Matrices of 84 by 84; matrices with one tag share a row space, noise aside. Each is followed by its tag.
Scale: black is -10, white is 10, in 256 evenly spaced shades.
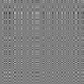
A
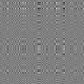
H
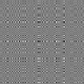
H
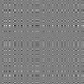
A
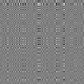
H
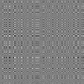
A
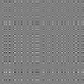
A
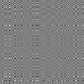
A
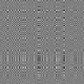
H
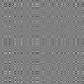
A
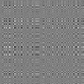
A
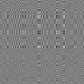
H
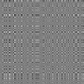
A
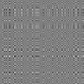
A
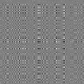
H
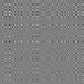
A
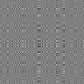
H
